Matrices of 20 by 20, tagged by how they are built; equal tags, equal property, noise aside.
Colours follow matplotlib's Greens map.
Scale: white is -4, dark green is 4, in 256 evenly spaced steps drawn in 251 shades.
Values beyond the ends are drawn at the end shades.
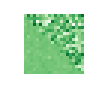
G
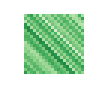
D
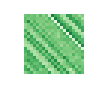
D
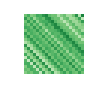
D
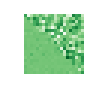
G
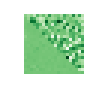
G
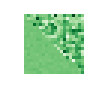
G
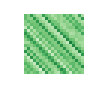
D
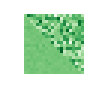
G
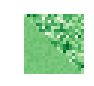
G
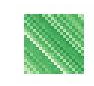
D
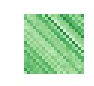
D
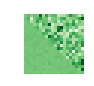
G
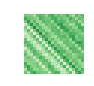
D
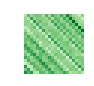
D
